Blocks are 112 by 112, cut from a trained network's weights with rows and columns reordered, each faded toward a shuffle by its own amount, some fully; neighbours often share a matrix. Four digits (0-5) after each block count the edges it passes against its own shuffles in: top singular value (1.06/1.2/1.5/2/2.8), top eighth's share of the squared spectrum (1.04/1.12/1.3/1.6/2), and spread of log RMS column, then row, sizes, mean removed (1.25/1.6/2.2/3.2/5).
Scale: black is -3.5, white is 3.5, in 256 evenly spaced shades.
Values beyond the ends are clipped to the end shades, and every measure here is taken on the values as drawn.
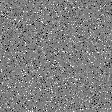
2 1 0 0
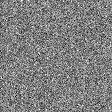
1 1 0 0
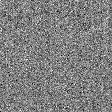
2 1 0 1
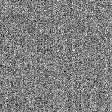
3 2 0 1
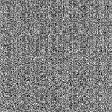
4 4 1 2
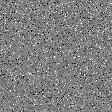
1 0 0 0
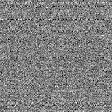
4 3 1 2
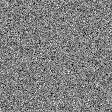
0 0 0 0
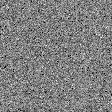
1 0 0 0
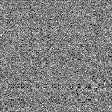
3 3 1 1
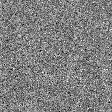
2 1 0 0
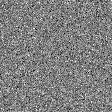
0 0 0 0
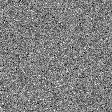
0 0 0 0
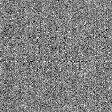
3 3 0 2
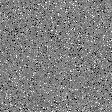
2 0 0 0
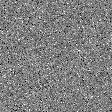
0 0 0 0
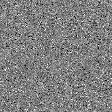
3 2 1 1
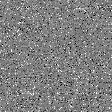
3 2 0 1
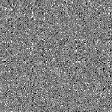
4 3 2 2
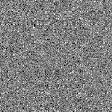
4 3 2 2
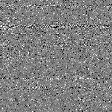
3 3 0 3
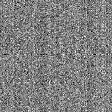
3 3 1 2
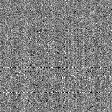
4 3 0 2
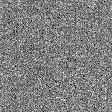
2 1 0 0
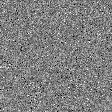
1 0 0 0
